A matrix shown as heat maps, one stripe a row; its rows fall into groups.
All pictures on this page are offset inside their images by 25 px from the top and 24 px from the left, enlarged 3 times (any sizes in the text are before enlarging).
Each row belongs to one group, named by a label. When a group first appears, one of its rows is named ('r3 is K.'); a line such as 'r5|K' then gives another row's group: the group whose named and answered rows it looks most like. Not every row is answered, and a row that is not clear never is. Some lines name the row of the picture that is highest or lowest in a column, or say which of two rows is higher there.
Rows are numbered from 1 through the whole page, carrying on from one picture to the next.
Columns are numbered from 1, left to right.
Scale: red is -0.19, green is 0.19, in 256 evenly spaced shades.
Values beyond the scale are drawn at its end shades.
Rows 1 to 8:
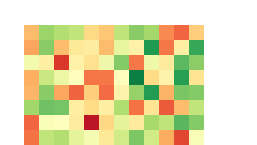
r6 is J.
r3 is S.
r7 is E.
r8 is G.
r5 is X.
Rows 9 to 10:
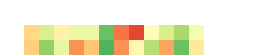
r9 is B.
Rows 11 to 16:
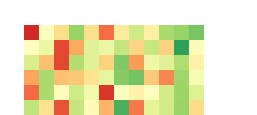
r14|X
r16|S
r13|S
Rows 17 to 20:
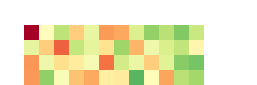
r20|X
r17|E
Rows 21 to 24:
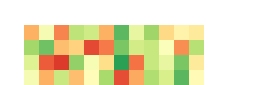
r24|B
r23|S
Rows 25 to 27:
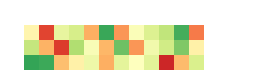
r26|S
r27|J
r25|B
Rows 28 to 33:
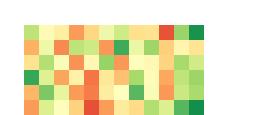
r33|E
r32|X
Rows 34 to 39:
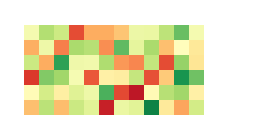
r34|E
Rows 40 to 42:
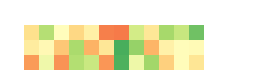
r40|E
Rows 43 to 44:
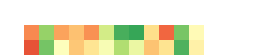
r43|X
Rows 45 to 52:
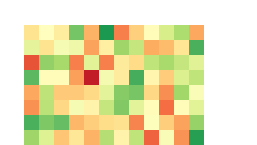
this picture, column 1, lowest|47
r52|J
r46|J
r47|E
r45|B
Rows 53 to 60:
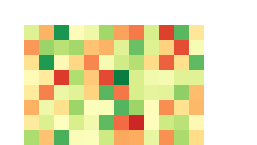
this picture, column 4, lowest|55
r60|B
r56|S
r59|B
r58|G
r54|G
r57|B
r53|B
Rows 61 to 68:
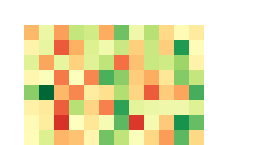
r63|B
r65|J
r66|S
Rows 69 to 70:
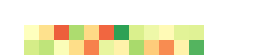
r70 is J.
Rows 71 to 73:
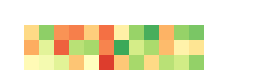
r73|E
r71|X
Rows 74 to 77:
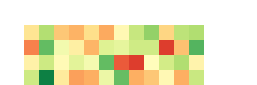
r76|B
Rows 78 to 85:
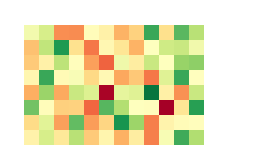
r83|J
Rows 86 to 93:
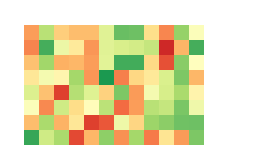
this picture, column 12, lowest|89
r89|B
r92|E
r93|J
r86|X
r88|X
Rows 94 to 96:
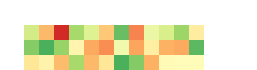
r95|J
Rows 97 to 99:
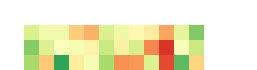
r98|J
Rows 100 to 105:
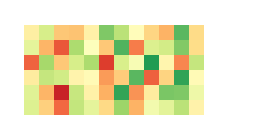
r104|S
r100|X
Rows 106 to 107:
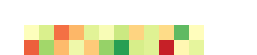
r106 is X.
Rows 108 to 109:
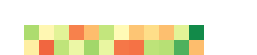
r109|B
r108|J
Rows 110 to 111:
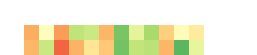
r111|X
